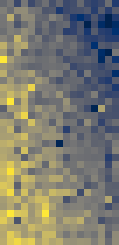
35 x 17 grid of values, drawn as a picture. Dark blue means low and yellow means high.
No regular stripes run through it. The ninth with the highest average is the bottom left. The top right is the ninth with the lowest average. There is an overall slope up to the bottom left.
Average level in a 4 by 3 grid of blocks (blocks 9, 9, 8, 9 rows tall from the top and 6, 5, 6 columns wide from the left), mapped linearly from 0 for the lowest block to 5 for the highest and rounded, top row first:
3 1 0 / 4 2 1 / 4 3 2 / 5 4 3
